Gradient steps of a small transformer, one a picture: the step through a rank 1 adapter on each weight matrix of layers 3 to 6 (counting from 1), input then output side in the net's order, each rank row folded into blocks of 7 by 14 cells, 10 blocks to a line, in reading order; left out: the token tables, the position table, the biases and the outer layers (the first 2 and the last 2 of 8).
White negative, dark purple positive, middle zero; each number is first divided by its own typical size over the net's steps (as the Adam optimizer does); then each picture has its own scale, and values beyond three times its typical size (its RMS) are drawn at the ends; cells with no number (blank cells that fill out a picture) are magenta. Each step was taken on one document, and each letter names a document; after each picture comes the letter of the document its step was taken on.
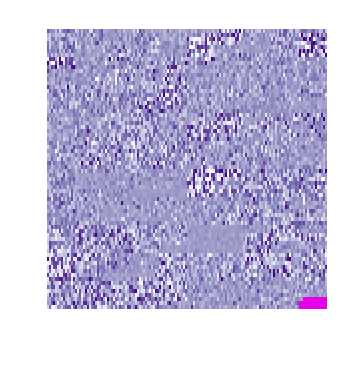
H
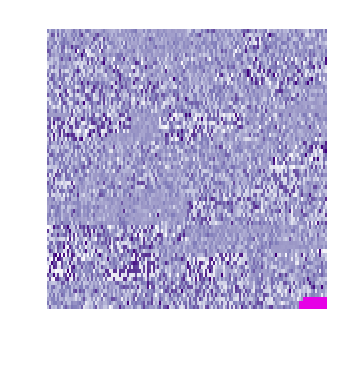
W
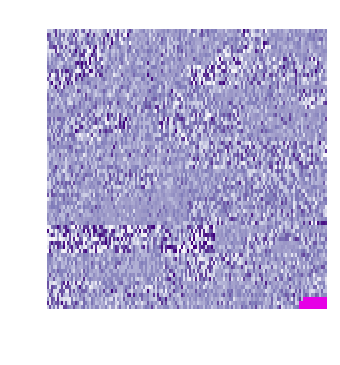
W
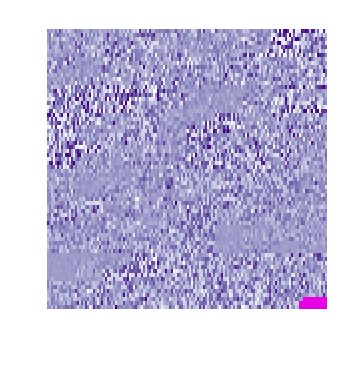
H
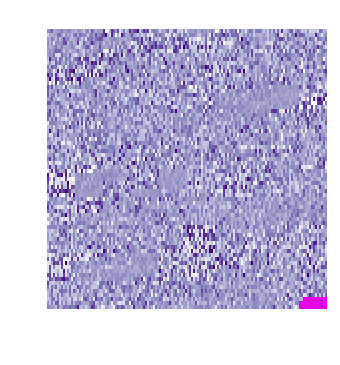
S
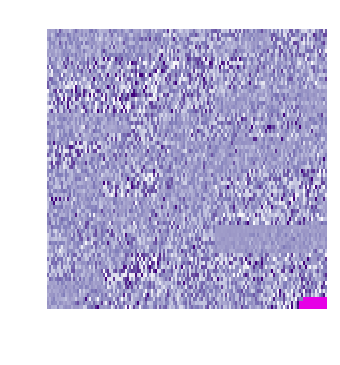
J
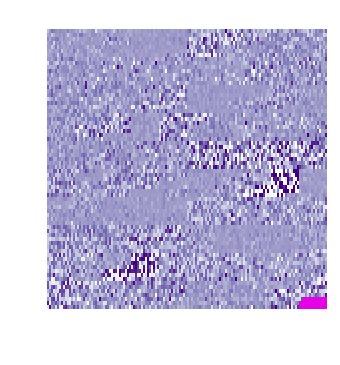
W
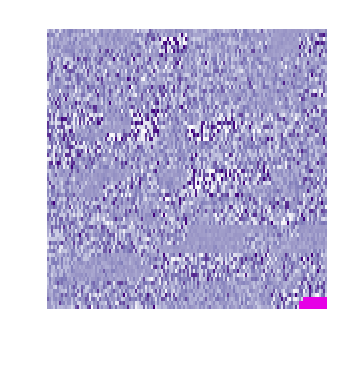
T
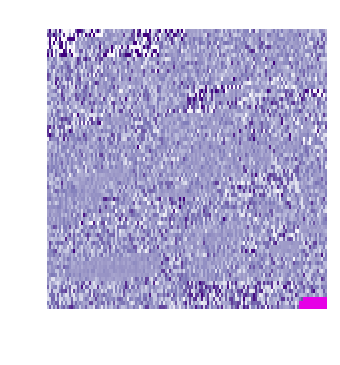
S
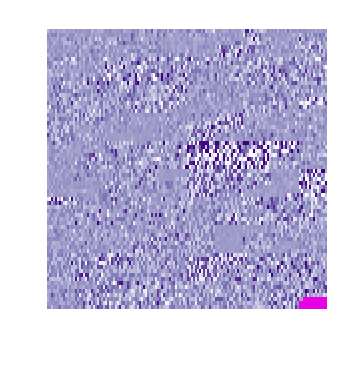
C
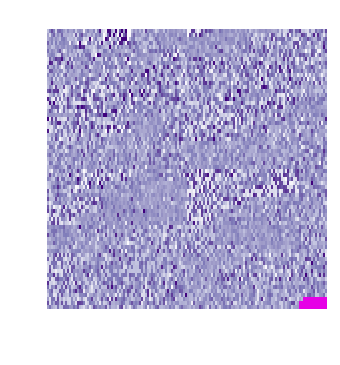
W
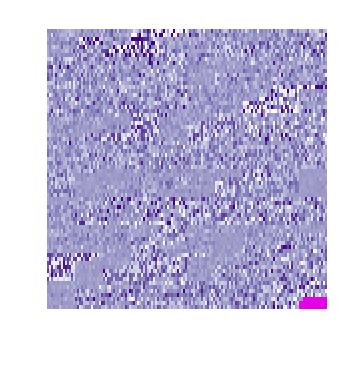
S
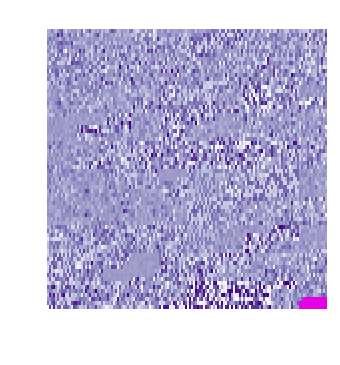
C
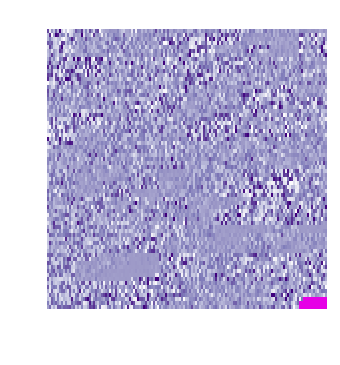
T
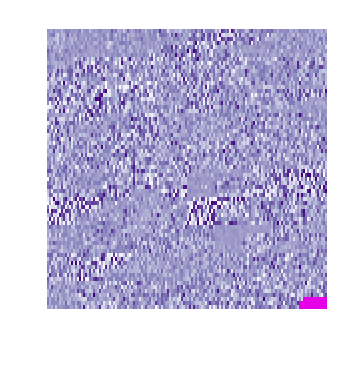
C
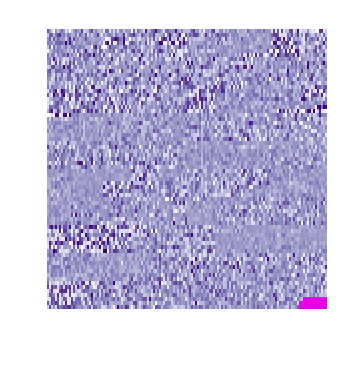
S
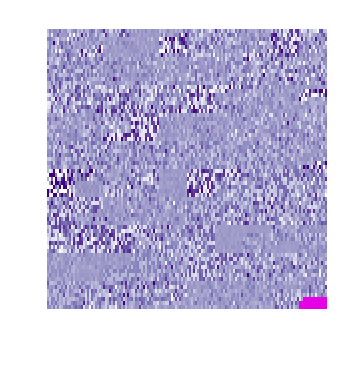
T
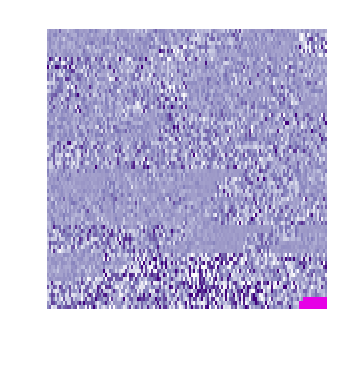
H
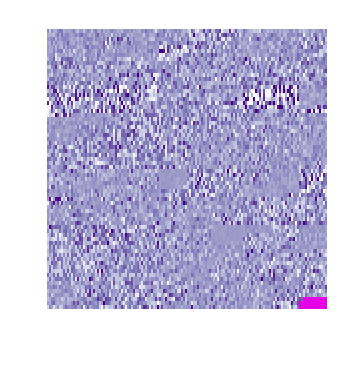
J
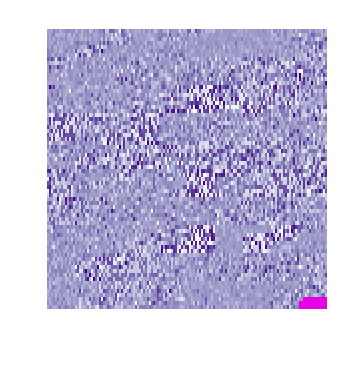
C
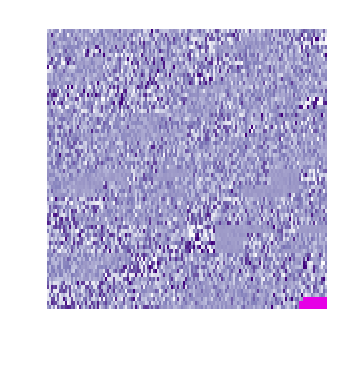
T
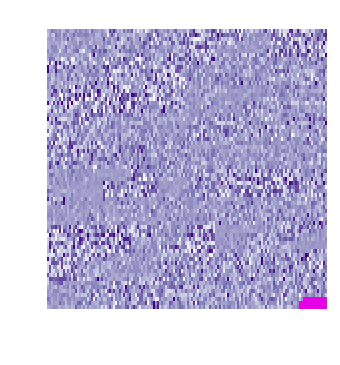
H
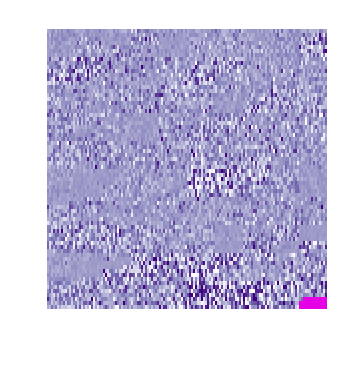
H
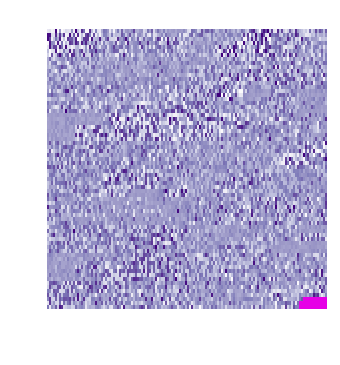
W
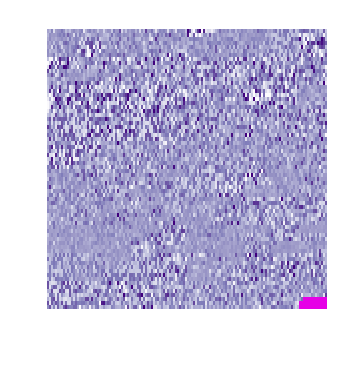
J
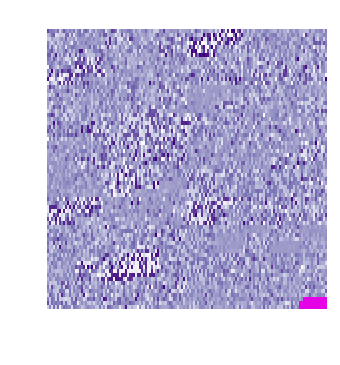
C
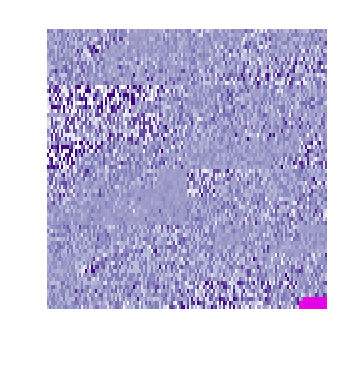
W
